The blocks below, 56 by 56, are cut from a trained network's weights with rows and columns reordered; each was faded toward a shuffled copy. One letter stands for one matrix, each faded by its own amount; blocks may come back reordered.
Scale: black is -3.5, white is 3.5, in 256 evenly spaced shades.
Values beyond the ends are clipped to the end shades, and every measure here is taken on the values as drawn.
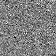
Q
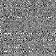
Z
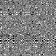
Z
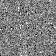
Q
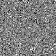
Q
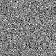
Q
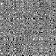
Z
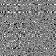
Z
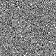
Q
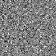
Q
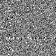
Q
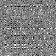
Z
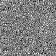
Q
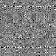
Z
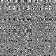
Z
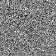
Q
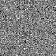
Q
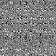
Z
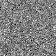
Q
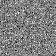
Q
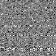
Z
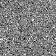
Q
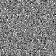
Q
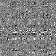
Z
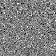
Q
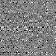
Z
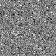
Q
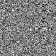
Q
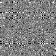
Z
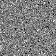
Q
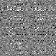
Z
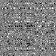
Z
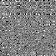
Z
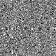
Q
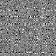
Z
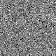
Q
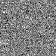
Q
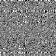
Z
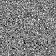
Q
